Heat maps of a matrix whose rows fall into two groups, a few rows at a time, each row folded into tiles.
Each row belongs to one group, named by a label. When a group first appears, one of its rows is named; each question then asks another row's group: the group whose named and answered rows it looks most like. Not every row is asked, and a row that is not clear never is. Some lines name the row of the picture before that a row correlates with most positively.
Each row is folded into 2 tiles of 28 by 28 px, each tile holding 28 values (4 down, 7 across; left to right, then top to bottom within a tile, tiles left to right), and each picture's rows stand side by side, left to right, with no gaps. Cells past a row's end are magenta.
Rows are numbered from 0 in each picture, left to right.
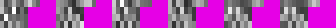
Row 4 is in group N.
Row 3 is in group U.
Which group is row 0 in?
U
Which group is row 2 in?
U
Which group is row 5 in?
N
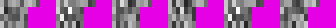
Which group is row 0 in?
U
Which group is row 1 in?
U
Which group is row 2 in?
U
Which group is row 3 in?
U
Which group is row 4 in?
U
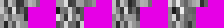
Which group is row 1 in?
N
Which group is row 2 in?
U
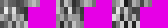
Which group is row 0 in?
N
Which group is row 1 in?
U
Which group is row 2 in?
N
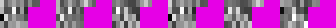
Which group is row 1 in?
U
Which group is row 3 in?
U
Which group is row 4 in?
N
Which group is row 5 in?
N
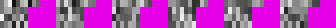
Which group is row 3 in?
N
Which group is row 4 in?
N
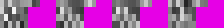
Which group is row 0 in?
U
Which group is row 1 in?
N
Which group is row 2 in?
N
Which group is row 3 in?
U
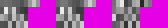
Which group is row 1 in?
N
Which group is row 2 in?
N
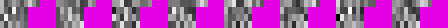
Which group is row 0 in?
U
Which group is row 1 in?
N
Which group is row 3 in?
N
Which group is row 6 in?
U
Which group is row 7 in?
N
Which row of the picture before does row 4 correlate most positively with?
2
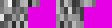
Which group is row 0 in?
N
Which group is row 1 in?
U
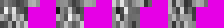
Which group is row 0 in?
N
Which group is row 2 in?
U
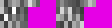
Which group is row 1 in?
N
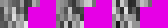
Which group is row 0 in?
N
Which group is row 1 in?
N
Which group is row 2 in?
U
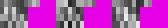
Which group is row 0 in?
N
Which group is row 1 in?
N
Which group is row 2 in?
N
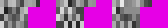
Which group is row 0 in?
U
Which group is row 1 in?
N
